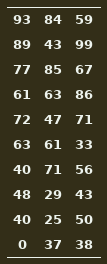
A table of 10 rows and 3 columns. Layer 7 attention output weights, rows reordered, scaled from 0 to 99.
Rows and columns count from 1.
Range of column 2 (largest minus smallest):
60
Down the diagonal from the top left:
93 43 67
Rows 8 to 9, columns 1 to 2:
48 29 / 40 25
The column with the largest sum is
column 3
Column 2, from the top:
84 43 85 63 47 61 71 29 25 37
